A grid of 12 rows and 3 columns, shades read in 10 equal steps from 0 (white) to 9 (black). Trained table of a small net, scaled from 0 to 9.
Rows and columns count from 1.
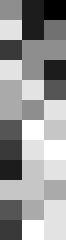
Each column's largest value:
8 8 9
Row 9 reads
8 2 1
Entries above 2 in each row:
3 2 3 2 2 2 1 1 1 1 2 1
